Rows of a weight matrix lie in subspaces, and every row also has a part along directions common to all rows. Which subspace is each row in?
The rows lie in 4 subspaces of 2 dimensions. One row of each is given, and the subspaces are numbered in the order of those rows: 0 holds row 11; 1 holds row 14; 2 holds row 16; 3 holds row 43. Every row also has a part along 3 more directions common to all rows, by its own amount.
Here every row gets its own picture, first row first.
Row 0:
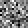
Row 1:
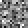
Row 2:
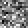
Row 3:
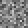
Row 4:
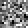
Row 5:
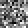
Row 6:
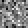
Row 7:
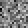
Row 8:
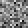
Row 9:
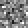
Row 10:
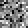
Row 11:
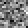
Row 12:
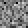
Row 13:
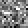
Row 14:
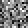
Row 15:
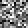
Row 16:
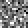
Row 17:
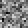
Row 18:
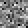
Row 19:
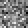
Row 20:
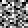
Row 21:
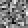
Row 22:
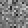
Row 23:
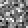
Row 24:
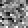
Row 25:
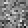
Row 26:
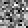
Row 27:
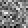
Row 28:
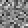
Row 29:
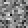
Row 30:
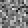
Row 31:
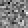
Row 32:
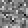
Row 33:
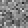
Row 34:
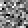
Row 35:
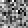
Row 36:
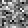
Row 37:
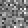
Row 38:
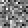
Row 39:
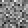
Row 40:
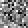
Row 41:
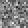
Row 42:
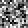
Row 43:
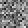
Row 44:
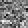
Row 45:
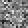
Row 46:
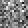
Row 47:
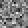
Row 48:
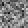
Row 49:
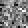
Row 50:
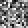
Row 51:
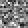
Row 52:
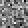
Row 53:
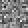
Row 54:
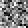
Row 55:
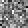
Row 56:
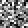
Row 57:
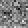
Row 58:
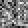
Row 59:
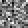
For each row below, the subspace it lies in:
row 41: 2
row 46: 1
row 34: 1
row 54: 1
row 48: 1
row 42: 1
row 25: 0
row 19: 3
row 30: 2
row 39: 3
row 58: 1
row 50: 3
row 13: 3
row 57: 3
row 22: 3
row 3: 2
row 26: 0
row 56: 2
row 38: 0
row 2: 3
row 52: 2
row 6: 1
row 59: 2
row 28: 2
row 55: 0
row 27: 3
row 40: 2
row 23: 0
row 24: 0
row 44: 0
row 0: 1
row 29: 0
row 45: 0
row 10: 0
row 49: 1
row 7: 1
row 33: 1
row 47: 0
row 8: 3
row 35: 2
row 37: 2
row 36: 1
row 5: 3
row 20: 2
